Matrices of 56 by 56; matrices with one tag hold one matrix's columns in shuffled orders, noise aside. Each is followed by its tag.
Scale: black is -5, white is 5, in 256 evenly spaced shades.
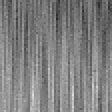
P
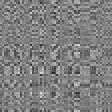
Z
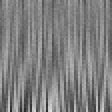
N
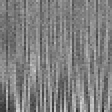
N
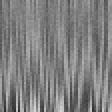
N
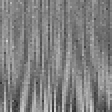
N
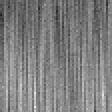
P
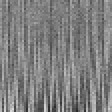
N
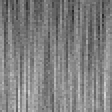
P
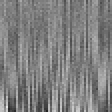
N
